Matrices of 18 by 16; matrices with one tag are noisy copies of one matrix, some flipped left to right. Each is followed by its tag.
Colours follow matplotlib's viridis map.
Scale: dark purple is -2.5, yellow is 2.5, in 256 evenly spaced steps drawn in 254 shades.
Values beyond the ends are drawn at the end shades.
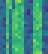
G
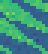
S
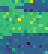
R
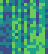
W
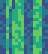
G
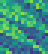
S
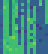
W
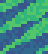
S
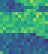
R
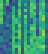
W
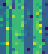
G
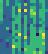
W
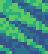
S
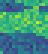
R
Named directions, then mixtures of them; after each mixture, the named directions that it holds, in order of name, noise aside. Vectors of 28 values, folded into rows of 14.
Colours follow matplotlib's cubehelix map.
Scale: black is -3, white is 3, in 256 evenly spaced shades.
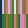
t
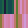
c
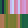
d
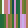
d, t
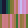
c, d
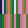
c, t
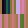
c, d, t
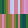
d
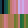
c, d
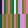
c, t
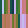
c, d, t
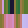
c, d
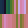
c, d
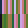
t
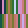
c, t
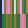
t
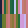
c, t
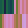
c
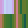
c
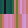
c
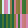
c, d, t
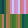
d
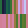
c, d, t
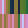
d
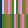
t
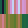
d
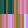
c
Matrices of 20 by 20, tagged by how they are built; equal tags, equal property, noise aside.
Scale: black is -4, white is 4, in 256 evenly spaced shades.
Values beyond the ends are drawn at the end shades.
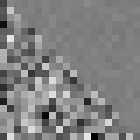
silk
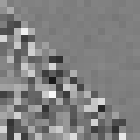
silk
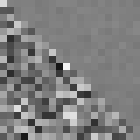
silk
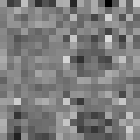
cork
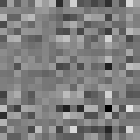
cork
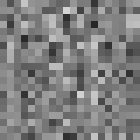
cork
